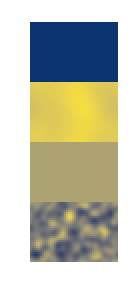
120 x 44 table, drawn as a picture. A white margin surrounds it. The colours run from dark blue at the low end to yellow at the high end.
It is made of 4 by 1 panels. Panel 1,1: very low, flat. Panel 2,1: very high, smooth, faint in contrast. Panel 3,1: high, flat. Panel 4,1: middling, blotchy, strong in contrast.
